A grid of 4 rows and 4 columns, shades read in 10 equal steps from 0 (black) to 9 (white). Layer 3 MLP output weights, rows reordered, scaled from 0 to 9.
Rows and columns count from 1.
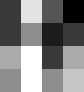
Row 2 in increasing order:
1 2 2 5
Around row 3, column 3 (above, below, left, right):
1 5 9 6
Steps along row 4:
up down up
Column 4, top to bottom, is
0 2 6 7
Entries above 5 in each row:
1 0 3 2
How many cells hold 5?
3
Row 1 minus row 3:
-4 -1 1 -6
